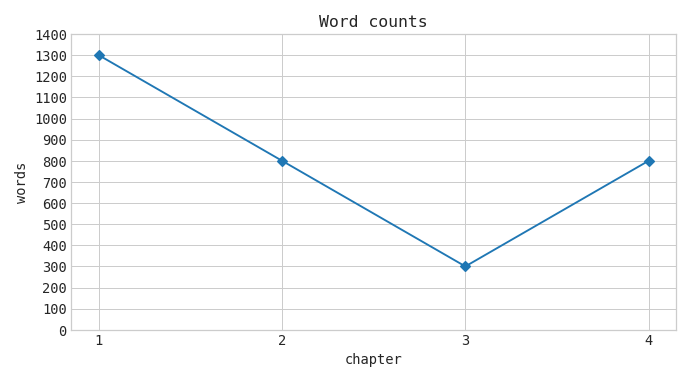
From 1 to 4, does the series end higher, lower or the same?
lower
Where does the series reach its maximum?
1
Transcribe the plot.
Title: Word counts
x-axis: chapter, ticks 1 2 3 4
y-axis: words, ticks 0 100 200 300 400 500 600 700 800 900 1000 1100 1200 1300 1400
Values:
1300 800 300 800
